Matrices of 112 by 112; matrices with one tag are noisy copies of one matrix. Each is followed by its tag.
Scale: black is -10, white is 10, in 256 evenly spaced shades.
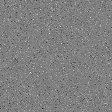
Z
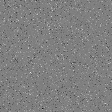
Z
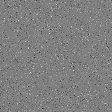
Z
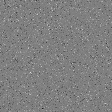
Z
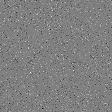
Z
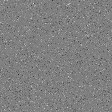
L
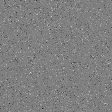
Z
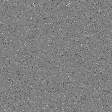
L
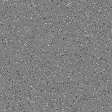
L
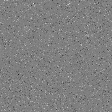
L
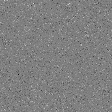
L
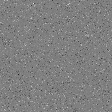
L
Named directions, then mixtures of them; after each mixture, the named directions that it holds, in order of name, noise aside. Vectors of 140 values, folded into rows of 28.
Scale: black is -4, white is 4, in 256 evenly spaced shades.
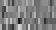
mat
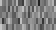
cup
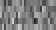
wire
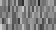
cup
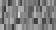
cup, mat, wire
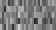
cup, mat, wire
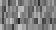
cup, mat, wire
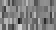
mat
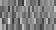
cup, wire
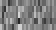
cup, mat, wire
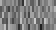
cup, mat, wire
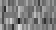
cup, mat, wire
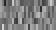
cup, mat, wire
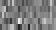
mat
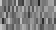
cup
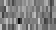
mat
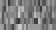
cup, mat, wire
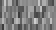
cup, wire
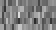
cup, mat, wire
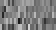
mat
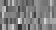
mat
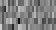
cup, mat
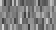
cup, mat, wire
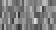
wire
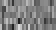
mat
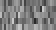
wire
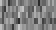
cup, mat, wire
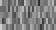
cup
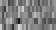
cup, mat, wire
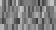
cup, wire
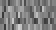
mat, wire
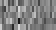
cup, mat
